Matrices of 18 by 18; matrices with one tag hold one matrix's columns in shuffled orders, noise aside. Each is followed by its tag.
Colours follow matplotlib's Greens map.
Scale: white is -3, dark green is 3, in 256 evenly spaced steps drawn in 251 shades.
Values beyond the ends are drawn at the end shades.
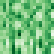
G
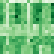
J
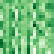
G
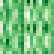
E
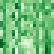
G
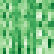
G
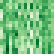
G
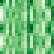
E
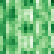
E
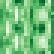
E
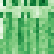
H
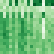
H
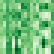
G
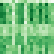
J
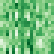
G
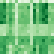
J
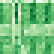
J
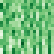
G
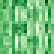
E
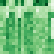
H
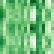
E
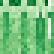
H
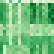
J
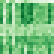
J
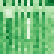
H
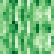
E
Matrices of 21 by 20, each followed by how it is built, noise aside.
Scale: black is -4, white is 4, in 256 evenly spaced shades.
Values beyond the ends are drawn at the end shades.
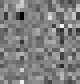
low rank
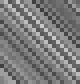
Toeplitz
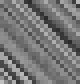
Toeplitz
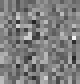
low rank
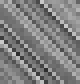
Toeplitz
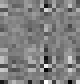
low rank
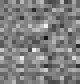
low rank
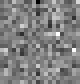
low rank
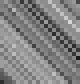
Toeplitz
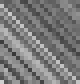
Toeplitz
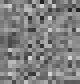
low rank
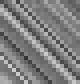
Toeplitz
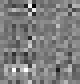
low rank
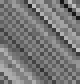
Toeplitz
